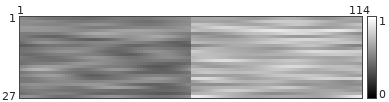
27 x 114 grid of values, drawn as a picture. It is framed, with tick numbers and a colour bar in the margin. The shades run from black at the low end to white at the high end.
The table splits into one row of 2 panels. Panel 1,1: middling, streaked across. Panel 1,2: high, streaked across.
